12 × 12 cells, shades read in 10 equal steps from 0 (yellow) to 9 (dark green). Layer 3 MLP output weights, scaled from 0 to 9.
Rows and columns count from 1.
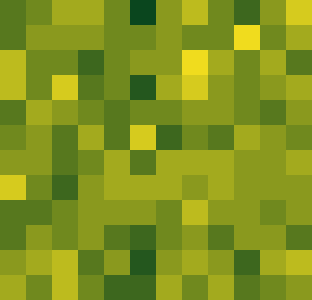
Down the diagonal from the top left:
6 4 5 6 6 1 3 4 4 4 3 4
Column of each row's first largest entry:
6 1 4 6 1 7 3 3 1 6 6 5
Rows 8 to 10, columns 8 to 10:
4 3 4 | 2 4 4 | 4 6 4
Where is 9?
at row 1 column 6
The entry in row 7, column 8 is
3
